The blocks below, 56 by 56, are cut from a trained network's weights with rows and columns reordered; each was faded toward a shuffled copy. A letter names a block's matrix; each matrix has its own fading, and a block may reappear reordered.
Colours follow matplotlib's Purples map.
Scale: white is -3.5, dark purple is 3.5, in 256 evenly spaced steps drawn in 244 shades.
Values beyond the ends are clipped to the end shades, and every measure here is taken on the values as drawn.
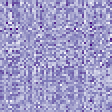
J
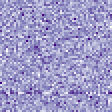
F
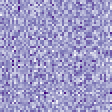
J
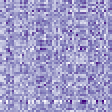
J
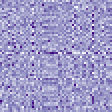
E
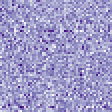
F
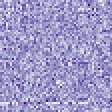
F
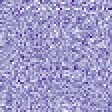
F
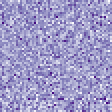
F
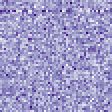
F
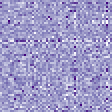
E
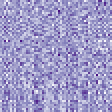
J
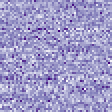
F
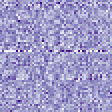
E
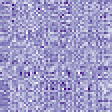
J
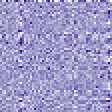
E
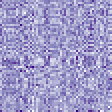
J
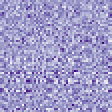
E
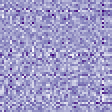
E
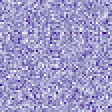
F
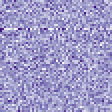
F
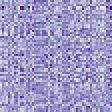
J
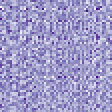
J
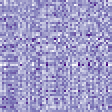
J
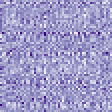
E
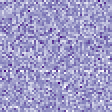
F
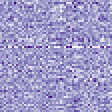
E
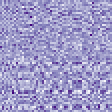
E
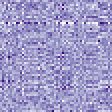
E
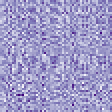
J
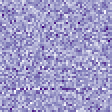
F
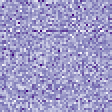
F
